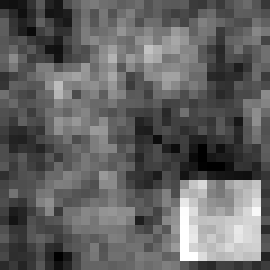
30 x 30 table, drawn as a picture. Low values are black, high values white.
Odd patch: higher, in the bottom right. Roughest part: bottom right. Ninth with the highest average: bottom right. Ninth with the lowest average: middle right. Grain: blotchy.
